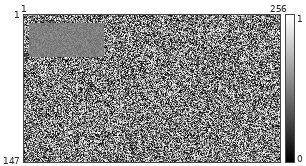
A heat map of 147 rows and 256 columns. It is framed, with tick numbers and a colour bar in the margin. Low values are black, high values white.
An odd patch, calmer than its surroundings, sits in the top left. The top left is the smoothest part. No single row or column stands out from its neighbours. The values spread evenly over their range.
